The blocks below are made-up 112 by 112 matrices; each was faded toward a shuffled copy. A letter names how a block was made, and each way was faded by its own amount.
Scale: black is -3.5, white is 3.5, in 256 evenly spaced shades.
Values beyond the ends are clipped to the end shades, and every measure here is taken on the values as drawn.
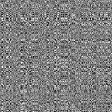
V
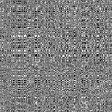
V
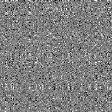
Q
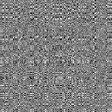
V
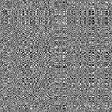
V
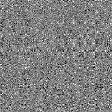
Q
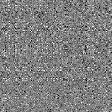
Q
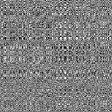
V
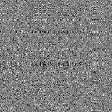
Q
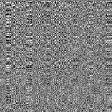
V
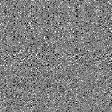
Q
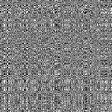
V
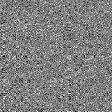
Q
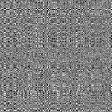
V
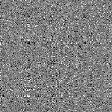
Q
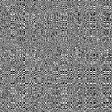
V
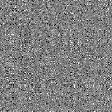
Q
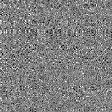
Q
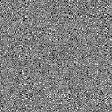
Q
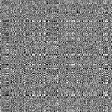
V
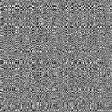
V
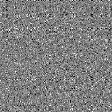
Q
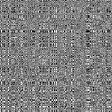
V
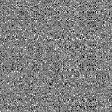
Q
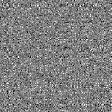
Q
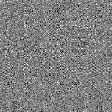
Q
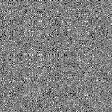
Q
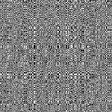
V
